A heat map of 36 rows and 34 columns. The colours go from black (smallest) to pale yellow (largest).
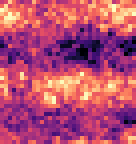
There is no overall slope. Horizontal stripes repeat 2 times down the table. No seam splits the table. The values follow a bell shape.
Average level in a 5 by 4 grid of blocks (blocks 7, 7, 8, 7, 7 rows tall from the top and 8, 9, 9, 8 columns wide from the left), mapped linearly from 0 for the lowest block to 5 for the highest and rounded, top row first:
5 3 4 5
2 2 0 1
3 3 3 3
2 3 4 3
2 2 2 2
